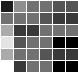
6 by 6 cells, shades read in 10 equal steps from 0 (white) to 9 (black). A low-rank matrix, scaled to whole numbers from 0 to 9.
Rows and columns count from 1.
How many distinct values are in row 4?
4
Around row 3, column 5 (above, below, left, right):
7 9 5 5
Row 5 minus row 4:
2 -1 0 1 -2 -2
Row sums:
34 35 32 35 33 35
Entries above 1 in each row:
6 6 6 5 6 5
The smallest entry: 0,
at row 6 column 1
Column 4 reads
5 6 5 5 6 5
